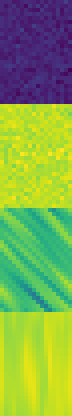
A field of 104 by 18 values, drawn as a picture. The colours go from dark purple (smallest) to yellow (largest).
The table splits into 4 rows of 1 panel. Panel 1,1: very low, fine-grained, faint in contrast. Panel 2,1: very high, fine-grained, faint in contrast. Panel 3,1: high, slanting down to the right. Panel 4,1: very high, streaked downward, faint in contrast.
